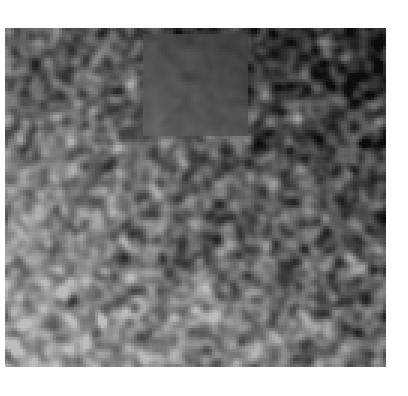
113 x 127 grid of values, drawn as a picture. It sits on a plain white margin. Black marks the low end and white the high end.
Odd patch: calmer, in the top middle. Average level on the scale: 40%. Ninth with the highest average: bottom left. Slope: up to the bottom left. Ninth with the lowest average: top right.
